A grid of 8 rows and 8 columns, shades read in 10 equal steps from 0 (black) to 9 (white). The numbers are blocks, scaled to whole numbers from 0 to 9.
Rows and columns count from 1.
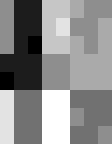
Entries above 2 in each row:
6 6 6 5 5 8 8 8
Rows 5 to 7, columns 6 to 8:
6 6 6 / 4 4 4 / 5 4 4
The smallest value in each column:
0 1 0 5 5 4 4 4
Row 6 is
8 4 4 9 9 4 4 4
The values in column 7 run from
4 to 6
